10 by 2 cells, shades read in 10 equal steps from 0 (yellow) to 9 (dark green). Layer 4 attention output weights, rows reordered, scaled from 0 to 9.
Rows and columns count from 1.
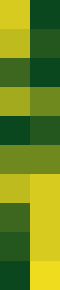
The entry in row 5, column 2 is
8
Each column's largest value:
9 9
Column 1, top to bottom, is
1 2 7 3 9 5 2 7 8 9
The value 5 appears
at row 4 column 2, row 6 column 1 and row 6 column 2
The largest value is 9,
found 4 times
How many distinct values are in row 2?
2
